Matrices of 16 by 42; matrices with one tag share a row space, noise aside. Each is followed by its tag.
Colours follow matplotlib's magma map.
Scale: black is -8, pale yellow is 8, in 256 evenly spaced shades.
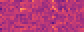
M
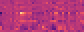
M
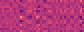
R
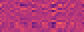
M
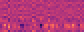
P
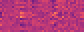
M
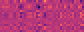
R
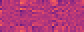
M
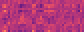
P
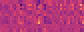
R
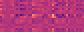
M
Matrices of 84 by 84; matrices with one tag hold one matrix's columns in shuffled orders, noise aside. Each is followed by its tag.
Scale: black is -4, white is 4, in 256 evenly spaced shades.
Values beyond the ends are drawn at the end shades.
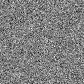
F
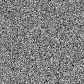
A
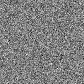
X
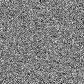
F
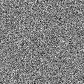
F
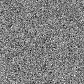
A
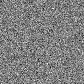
X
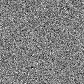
X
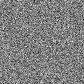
F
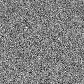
A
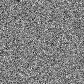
F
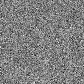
A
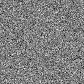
X
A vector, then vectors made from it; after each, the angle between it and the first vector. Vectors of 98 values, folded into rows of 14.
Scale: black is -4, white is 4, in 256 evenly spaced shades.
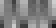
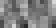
nearly parallel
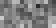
partly opposed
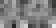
nearly opposite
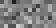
orthogonal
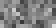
partly opposed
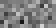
orthogonal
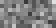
partly aligned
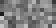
partly opposed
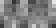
nearly parallel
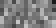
partly opposed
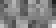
nearly opposite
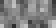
nearly opposite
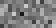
orthogonal
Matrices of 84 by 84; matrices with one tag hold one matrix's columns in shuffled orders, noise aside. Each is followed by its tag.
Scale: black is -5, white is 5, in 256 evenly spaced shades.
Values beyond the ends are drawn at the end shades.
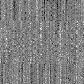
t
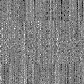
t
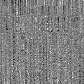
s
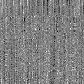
s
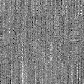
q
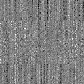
t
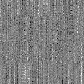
q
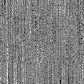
q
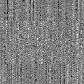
t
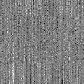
q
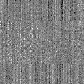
t
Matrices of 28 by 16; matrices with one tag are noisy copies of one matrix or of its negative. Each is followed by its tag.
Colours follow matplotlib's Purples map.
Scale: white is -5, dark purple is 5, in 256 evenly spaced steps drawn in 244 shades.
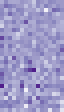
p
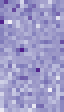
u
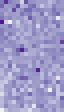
u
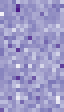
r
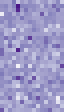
r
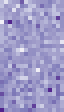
u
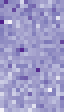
u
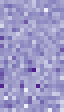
p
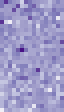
u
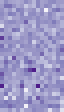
p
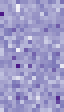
r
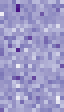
r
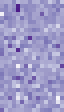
r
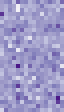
r
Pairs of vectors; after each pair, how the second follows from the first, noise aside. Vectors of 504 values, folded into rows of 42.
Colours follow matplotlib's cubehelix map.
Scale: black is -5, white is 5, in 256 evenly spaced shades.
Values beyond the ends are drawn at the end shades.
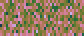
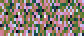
scaled up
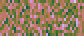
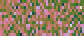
wrapped around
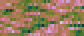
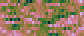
wrapped around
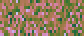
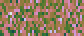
negated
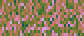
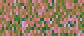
negated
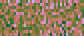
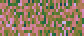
negated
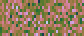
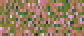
negated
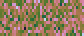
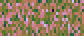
wrapped around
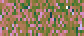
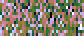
scaled up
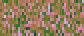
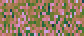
negated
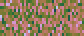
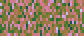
wrapped around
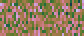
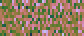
wrapped around
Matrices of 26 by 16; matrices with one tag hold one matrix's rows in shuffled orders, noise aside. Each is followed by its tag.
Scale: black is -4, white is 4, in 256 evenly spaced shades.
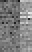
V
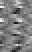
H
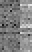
V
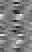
H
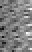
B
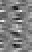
H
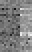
V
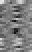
H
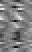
H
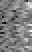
B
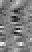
H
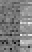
V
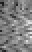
B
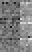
V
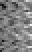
B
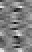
H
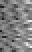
B
